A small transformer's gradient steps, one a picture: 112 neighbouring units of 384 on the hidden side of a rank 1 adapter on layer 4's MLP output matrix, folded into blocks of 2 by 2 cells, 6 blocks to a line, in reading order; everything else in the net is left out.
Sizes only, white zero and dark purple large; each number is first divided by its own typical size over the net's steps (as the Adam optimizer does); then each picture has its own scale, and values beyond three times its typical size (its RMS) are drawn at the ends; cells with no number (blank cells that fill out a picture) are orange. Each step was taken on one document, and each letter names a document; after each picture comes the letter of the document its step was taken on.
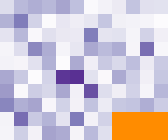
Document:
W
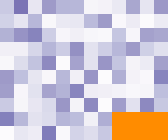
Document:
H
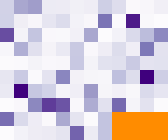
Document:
H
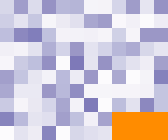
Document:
H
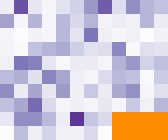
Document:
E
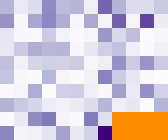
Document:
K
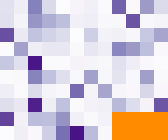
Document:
H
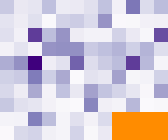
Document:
E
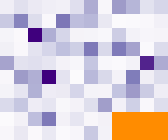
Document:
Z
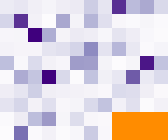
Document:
Z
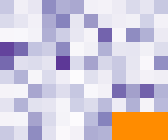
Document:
K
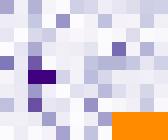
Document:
E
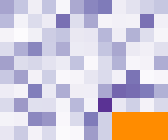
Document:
K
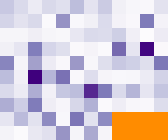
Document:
E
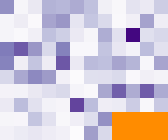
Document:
K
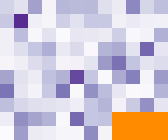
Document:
W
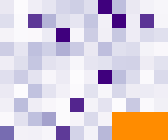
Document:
K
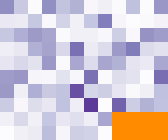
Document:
H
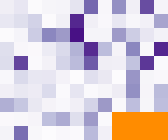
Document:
Z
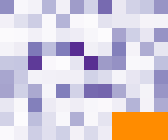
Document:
E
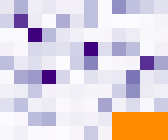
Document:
Z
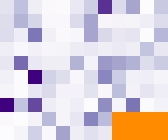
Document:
E
